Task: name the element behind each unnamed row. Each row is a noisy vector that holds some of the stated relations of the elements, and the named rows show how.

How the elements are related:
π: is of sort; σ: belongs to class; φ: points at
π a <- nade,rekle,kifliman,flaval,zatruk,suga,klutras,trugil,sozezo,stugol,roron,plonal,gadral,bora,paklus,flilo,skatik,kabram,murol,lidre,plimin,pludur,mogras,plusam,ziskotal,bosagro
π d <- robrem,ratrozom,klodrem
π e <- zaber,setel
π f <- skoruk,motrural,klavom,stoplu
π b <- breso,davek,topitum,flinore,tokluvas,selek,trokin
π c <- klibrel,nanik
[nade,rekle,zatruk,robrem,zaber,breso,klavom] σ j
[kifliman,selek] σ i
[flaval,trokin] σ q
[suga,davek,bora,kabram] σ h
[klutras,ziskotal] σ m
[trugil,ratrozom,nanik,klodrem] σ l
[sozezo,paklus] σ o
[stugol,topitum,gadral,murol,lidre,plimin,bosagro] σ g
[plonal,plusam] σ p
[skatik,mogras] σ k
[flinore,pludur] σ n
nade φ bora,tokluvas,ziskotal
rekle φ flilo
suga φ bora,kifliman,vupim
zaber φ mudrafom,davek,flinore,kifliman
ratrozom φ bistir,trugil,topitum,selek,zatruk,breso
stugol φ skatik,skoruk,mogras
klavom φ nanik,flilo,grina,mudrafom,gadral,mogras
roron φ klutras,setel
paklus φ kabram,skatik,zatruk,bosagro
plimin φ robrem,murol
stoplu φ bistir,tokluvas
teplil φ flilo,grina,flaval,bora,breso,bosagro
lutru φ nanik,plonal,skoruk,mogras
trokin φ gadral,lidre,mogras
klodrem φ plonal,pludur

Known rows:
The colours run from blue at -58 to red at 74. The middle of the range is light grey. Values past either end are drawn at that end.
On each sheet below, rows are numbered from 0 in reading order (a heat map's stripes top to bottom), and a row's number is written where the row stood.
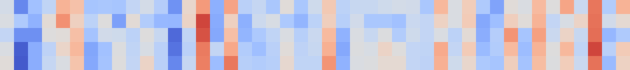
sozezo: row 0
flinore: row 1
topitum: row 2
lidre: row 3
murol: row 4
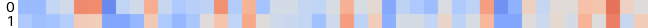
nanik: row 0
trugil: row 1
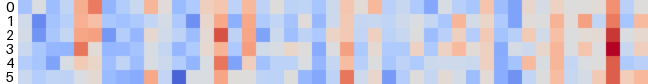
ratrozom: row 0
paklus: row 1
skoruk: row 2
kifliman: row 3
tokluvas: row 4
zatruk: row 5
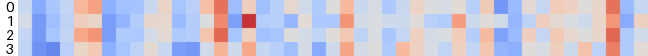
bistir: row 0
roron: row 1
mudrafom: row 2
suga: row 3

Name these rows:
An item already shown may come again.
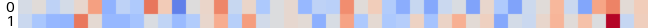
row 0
robrem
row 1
kifliman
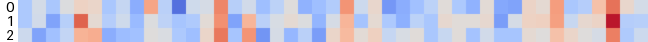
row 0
breso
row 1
selek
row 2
stoplu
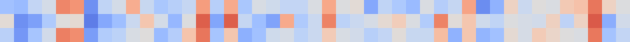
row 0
nanik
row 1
klutras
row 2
lutru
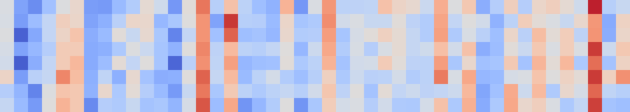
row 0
ziskotal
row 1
roron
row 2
plimin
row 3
flilo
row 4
stugol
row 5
pludur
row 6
davek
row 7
trokin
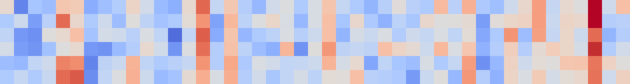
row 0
plonal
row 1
selek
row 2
topitum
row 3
ziskotal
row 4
nanik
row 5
klodrem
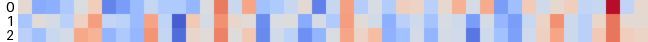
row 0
flaval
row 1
zaber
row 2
klavom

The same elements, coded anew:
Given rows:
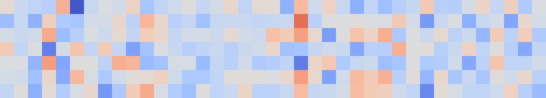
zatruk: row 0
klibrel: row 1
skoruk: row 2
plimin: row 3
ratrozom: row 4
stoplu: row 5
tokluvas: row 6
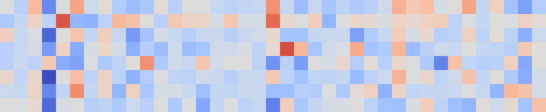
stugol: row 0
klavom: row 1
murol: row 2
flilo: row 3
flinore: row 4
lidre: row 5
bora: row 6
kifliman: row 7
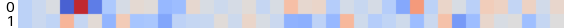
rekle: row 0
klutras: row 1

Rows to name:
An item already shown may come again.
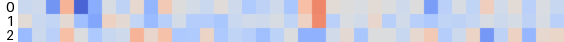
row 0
setel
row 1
roron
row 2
nanik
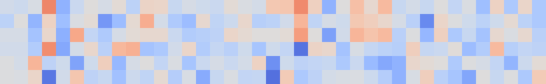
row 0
skoruk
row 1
tokluvas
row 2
stoplu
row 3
klodrem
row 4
flaval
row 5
kifliman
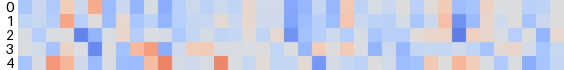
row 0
ziskotal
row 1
klutras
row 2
pludur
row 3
robrem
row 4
trokin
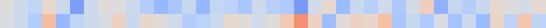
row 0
trugil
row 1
motrural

